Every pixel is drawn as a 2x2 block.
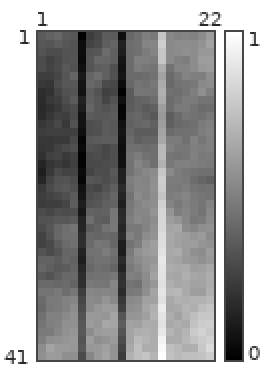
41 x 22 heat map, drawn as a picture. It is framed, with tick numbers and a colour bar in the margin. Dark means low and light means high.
The bottom right is the ninth with the highest average. The histogram is bell-shaped. Values rise toward the bottom right. Streaks run downward. Columns 6, 11 and 16 stand out from the rest.
